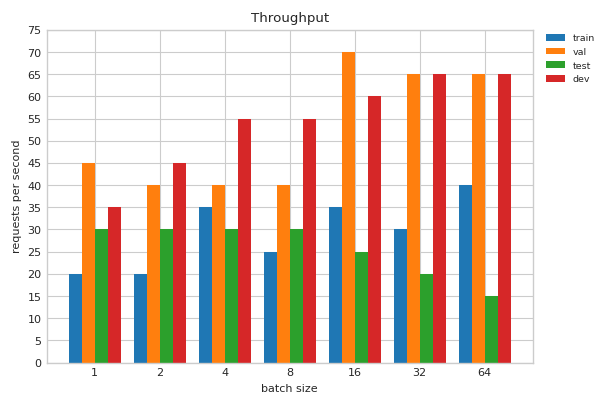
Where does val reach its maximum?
16
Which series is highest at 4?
dev
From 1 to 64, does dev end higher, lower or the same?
higher
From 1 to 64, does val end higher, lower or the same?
higher
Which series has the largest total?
dev
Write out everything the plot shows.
Title: Throughput
x-axis: batch size, ticks 1 2 4 8 16 32 64
y-axis: requests per second, ticks 0 5 10 15 20 25 30 35 40 45 50 55 60 65 70 75
Legend: train, val, test, dev
Values:
train: 20 20 35 25 35 30 40
val: 45 40 40 40 70 65 65
test: 30 30 30 30 25 20 15
dev: 35 45 55 55 60 65 65
